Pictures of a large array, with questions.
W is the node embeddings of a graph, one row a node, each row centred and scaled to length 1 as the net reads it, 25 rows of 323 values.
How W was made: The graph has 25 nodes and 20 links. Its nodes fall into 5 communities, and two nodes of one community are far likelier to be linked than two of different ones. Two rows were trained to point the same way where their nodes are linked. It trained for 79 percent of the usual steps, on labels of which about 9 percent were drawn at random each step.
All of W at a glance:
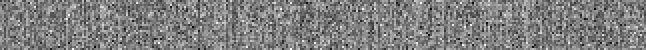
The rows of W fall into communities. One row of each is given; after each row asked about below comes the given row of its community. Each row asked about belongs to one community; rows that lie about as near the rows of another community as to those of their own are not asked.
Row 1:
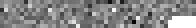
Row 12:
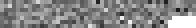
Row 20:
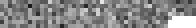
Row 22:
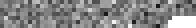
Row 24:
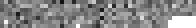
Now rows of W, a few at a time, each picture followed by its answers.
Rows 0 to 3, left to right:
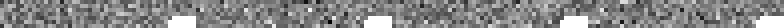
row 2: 22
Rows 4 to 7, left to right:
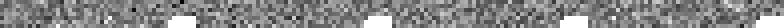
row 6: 1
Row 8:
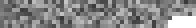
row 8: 24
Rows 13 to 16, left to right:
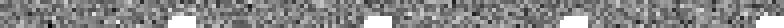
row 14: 20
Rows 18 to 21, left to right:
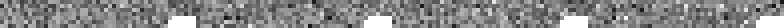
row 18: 20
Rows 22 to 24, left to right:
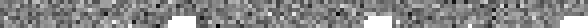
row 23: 12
